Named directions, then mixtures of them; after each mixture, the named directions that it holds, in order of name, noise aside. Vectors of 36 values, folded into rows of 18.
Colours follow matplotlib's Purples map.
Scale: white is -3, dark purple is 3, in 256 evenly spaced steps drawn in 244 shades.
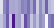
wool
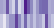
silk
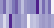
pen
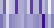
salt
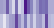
silk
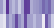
salt, silk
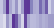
silk, wool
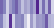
pen, wool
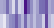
silk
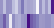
pen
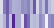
wool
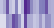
silk, wool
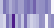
pen, wool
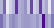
salt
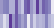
pen, silk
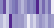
pen
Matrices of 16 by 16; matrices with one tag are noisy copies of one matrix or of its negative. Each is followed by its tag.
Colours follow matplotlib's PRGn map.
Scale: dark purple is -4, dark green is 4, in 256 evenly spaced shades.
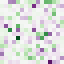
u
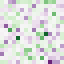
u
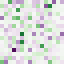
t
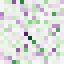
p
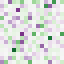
t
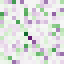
p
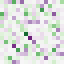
p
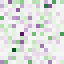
t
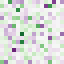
t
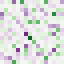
p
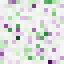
u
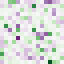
u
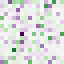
t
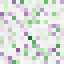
p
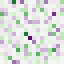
p
